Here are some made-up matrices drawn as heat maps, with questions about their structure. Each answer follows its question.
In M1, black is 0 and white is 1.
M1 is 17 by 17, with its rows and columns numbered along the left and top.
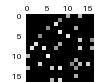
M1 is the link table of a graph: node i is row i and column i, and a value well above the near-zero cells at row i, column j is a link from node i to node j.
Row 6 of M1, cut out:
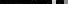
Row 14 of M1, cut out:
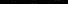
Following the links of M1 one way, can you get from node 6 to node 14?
no
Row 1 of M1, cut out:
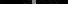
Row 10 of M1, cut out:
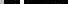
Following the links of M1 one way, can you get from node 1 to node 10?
yes
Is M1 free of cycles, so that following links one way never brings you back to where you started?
no
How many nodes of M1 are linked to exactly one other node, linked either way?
5
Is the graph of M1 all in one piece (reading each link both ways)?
no
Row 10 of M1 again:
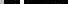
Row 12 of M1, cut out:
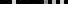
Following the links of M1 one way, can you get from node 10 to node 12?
yes
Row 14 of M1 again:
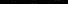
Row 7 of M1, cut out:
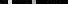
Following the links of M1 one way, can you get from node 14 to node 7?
no
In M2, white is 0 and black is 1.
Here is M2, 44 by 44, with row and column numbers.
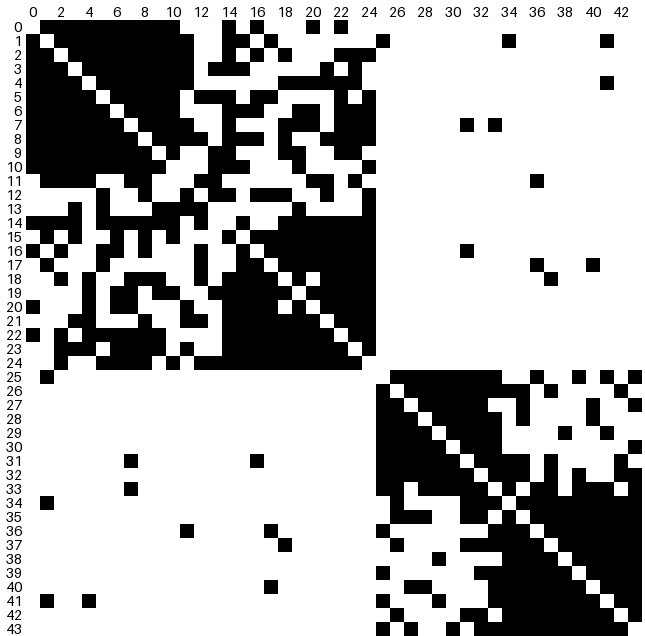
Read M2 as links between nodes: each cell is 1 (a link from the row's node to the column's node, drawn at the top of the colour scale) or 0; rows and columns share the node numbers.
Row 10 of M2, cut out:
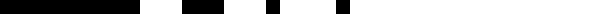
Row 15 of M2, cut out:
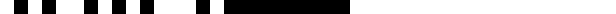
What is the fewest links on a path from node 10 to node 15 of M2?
1
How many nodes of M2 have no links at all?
0
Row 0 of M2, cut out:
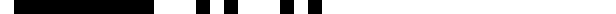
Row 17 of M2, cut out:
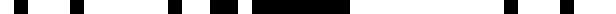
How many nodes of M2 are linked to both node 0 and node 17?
5
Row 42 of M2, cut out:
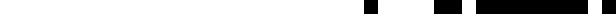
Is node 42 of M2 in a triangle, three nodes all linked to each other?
yes
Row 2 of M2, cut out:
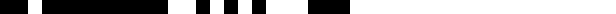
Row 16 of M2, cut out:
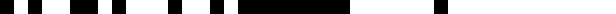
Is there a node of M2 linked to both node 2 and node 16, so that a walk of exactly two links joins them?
yes
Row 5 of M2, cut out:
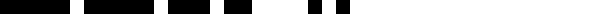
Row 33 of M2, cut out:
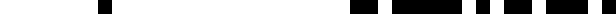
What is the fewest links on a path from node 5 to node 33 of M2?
2
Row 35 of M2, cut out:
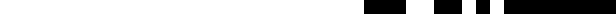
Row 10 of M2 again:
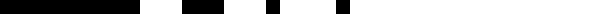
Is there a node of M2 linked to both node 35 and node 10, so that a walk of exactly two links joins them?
no
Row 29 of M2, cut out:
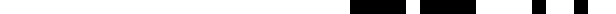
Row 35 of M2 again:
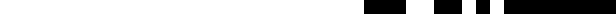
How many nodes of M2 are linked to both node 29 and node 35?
7
